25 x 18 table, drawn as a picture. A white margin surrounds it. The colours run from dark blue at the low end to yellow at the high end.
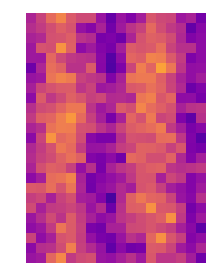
Grain: streaks running down. Stripes: upright, repeating 2 times. Odd rows or columns: none.
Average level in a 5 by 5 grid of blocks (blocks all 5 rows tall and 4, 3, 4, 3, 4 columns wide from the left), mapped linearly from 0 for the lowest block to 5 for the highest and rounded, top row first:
3 2 0 4 1 | 3 3 1 5 1 | 3 3 1 4 1 | 3 2 1 4 1 | 2 2 0 3 1
